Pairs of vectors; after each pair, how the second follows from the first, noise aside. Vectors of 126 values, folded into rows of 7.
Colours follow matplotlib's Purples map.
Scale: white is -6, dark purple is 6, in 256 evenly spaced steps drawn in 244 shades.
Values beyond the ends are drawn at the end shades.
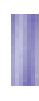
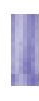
wrapped around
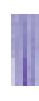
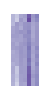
wrapped around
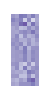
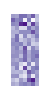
scaled up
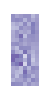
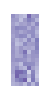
wrapped around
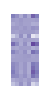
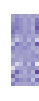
wrapped around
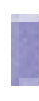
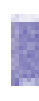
scaled up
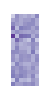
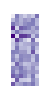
scaled up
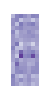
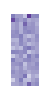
wrapped around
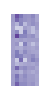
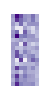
scaled up
